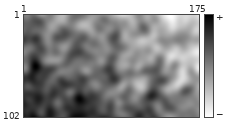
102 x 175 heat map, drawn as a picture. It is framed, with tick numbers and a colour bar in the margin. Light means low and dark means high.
Neither half mirrors the other. There are no lone odd cells. The top right is the ninth with the lowest average. The field climbs toward the bottom left. The texture varies smoothly and slowly. The ninth with the highest average is the bottom left.
